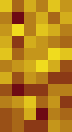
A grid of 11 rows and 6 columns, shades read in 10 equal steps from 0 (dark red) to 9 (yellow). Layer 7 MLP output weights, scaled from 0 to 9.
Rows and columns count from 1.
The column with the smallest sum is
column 2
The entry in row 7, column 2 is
3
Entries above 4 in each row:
5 4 6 4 5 5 3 2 4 2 2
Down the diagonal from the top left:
8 0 5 6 9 3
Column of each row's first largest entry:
1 4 2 1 5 4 1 5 3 3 5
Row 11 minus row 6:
-2 -2 -5 -7 -1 2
